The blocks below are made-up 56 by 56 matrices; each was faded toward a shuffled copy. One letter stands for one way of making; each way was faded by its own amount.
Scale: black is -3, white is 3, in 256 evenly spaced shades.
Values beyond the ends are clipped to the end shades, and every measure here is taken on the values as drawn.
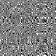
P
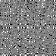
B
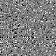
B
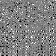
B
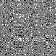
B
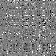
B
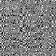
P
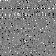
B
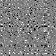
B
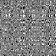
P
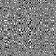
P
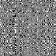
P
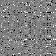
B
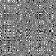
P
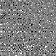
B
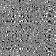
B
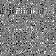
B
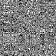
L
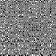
P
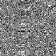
L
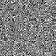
L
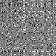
B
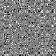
B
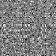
L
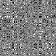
P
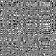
P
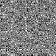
L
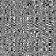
P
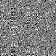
L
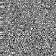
L
